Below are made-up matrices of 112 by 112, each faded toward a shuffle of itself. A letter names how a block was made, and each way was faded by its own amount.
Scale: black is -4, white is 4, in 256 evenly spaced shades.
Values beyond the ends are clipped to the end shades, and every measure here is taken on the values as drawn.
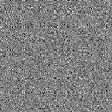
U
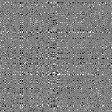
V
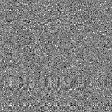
U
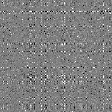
V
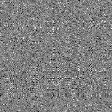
U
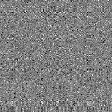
U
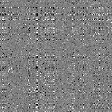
V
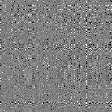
V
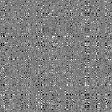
V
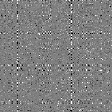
V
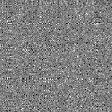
U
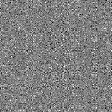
U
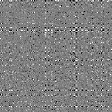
V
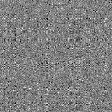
U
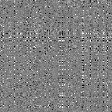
V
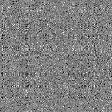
U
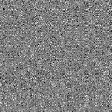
U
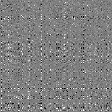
V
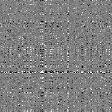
V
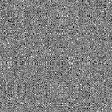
U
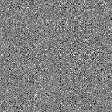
U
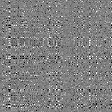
V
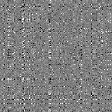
V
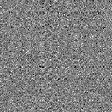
U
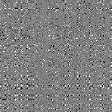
V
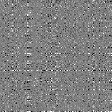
V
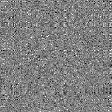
U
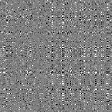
V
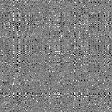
V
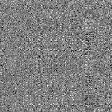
U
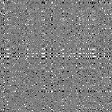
V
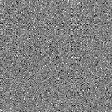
U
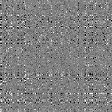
V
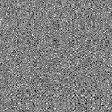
U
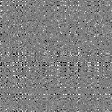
V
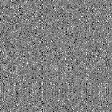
U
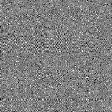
U
